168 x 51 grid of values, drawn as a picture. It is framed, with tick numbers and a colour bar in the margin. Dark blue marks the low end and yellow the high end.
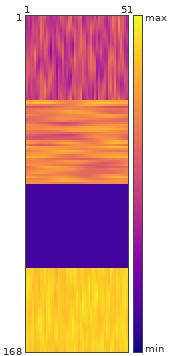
The table splits into 4 rows of 1 panel. Panel 1,1: middling, streaked downward. Panel 2,1: high, streaked across. Panel 3,1: very low, flat. Panel 4,1: very high, streaked downward, faint in contrast.
